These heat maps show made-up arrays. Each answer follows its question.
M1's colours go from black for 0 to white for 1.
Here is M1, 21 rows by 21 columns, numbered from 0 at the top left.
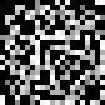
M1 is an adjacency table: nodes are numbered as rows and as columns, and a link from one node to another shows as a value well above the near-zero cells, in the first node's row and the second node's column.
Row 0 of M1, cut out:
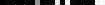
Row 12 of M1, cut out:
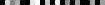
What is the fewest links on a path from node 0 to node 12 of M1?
2
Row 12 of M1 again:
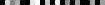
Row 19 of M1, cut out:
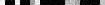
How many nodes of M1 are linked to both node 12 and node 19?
6
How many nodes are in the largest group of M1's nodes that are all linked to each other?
5
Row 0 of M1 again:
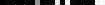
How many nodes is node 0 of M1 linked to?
5
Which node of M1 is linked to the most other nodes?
node 7
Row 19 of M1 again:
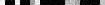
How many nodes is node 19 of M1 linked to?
8
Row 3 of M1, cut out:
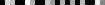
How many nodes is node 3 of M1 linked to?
11
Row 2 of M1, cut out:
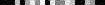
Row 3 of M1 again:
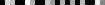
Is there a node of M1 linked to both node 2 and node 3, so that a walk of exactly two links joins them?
yes
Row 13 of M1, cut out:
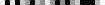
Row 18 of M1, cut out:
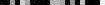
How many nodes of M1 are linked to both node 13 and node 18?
7
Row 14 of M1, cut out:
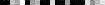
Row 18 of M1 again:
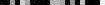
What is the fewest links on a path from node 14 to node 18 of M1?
1
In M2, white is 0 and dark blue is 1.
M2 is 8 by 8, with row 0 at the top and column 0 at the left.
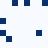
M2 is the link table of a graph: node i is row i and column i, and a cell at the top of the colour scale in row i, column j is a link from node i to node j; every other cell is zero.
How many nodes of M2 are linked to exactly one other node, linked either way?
5
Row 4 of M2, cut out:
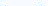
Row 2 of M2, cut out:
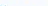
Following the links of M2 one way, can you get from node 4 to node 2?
no
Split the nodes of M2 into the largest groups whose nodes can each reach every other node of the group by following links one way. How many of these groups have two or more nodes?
0
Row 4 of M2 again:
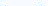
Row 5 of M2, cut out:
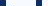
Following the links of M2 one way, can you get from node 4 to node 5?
no
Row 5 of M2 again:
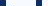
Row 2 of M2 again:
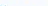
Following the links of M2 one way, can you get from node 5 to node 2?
yes
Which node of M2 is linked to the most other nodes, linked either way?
node 0
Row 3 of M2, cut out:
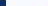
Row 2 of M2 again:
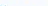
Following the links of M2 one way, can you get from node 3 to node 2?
yes
